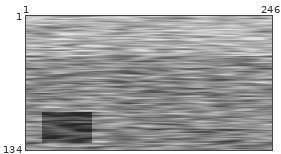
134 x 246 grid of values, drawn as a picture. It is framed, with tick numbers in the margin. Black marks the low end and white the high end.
Average level on the scale: 60%. Seam: horizontal, 30% of the way down, the top part higher. Grain: streaks across. Ninth with the lowest average: bottom left. Odd patch: lower, in the bottom left.
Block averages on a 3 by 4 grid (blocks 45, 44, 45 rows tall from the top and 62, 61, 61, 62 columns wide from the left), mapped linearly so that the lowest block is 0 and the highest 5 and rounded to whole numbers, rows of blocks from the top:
5 5 5 5 / 2 2 2 2 / 0 2 2 2
